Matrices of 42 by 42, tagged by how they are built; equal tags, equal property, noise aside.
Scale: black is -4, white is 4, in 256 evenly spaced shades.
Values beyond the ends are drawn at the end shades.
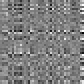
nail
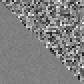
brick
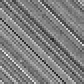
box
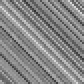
box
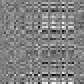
nail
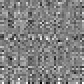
nail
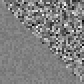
brick
